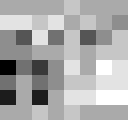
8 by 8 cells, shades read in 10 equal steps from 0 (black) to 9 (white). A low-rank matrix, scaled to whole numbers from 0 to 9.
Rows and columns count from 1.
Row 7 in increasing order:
1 1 6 6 8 8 9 9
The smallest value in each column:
0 3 1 4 6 3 5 5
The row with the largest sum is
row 2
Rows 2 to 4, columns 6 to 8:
7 6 5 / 3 5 7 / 6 7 7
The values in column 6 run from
3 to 8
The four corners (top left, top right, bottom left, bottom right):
6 6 6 6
